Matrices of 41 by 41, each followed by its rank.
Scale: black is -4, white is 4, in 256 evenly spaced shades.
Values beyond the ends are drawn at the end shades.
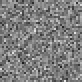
full rank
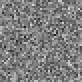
full rank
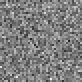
full rank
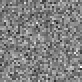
full rank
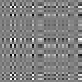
one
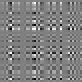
one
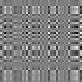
one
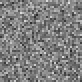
full rank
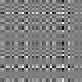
one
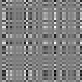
one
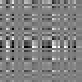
one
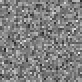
full rank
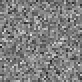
full rank
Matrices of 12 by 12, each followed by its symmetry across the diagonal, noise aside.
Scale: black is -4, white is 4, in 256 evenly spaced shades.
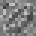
symmetric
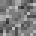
symmetric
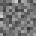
symmetric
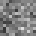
neither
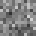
neither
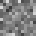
symmetric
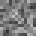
symmetric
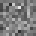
neither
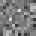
symmetric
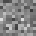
neither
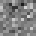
neither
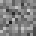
neither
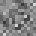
symmetric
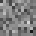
neither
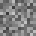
symmetric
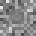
symmetric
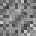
symmetric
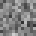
neither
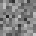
neither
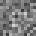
symmetric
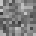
neither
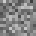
neither
